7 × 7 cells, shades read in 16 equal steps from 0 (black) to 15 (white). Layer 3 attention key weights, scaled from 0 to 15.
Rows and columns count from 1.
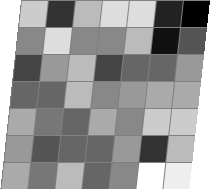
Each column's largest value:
12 13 11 13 13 15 14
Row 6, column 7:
11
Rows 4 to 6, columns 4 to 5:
8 9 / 10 8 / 6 9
